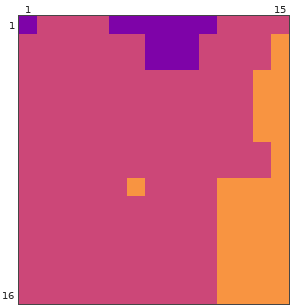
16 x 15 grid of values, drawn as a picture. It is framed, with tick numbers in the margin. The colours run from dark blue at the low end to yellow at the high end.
Ninth with the highest average: bottom right. Ninth with the lowest average: top middle. Slope: up to the bottom right.
